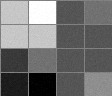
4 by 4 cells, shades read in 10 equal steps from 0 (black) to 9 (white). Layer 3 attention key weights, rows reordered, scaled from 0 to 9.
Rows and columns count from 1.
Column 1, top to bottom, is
7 7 2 1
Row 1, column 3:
3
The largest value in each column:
7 9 3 5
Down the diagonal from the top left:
7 7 3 5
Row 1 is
7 9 3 4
